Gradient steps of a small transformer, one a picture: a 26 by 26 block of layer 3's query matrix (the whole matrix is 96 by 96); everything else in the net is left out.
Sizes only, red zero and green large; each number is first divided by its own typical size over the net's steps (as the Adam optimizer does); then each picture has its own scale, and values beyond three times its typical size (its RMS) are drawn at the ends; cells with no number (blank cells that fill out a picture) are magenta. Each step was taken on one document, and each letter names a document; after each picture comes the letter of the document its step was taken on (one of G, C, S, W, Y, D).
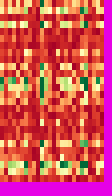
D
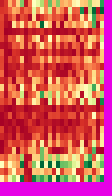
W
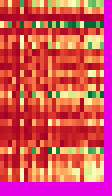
W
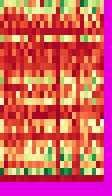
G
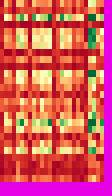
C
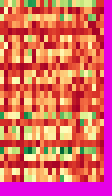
G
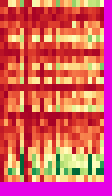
W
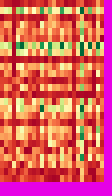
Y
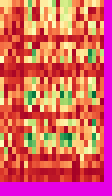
G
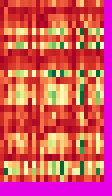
Y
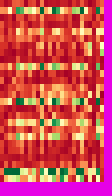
Y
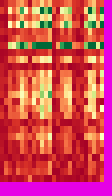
C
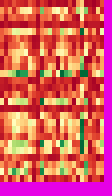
D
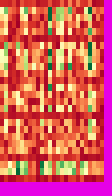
D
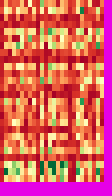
Y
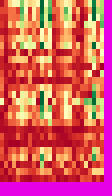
C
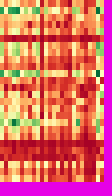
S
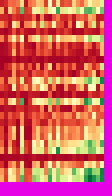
W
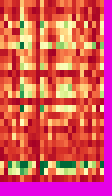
D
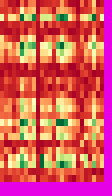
D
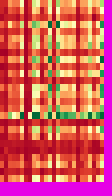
W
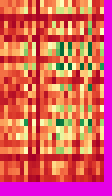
D
